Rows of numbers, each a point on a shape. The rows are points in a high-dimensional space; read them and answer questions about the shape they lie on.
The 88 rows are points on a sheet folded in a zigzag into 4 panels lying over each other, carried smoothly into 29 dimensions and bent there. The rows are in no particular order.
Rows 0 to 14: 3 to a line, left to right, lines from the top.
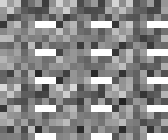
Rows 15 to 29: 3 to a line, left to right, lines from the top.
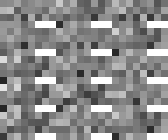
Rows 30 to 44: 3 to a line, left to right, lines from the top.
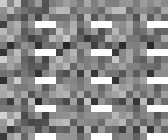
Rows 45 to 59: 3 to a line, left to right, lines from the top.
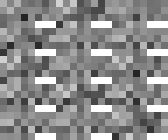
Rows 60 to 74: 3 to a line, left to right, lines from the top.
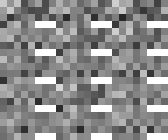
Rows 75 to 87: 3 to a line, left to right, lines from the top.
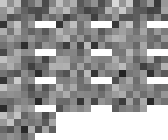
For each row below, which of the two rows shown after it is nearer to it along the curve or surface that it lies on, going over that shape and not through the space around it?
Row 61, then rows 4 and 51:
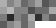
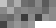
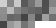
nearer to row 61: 51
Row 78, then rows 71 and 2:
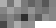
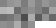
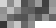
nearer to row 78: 71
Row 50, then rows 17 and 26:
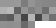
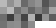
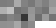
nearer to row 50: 26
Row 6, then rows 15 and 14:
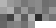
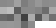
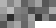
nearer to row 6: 15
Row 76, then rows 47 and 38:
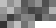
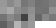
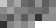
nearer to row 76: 38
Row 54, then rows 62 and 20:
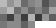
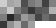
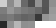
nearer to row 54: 62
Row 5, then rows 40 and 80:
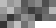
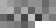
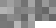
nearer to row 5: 40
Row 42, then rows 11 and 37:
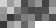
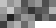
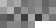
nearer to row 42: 11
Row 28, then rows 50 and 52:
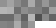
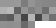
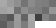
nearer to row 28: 52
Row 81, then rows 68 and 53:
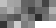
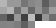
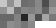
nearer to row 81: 53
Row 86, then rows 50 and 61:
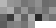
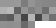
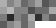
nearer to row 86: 50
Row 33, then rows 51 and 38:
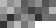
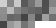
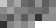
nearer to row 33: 51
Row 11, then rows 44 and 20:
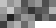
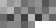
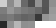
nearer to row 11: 44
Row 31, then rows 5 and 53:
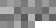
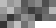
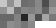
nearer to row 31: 53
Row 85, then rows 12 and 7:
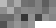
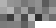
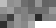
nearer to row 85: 7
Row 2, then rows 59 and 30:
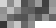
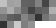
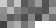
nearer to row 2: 30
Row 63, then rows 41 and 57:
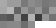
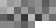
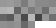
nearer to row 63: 57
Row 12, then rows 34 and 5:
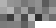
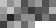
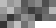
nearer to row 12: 34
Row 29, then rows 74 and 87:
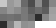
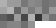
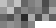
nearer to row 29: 74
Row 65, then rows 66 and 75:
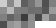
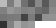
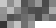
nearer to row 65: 75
